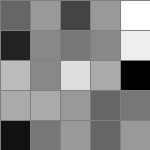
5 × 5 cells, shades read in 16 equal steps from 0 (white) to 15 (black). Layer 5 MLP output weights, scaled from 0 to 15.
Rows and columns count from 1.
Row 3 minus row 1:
-5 1 -9 -1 15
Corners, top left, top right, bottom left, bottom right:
9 0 14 6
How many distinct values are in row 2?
4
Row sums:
32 36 33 33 43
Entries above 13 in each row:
0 0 1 0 1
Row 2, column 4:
7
